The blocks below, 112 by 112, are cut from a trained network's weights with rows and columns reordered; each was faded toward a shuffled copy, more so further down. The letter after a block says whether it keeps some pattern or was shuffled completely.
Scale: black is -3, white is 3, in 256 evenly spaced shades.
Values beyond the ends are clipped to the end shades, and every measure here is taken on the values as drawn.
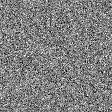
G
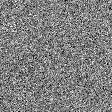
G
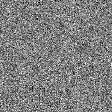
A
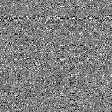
A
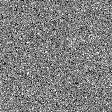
G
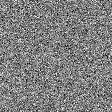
G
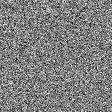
G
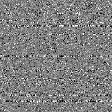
A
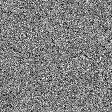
G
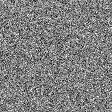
G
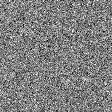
A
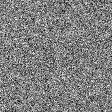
G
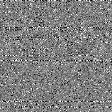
A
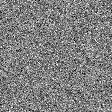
G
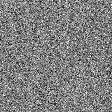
G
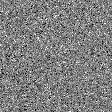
G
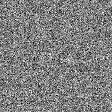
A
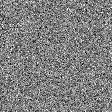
G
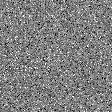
G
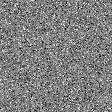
G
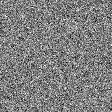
G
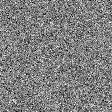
A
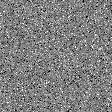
G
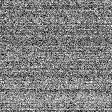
A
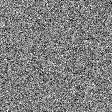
G
